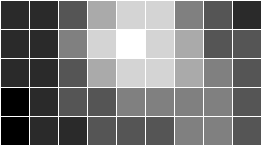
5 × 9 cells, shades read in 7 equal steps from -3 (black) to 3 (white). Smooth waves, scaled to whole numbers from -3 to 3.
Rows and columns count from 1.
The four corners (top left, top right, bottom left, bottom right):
-2 -2 -3 -1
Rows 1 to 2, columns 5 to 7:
2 2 0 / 3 2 1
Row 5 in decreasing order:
0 0 -1 -1 -1 -1 -2 -2 -3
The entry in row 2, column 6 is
2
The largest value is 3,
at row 2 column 5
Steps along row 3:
same up up up same down down down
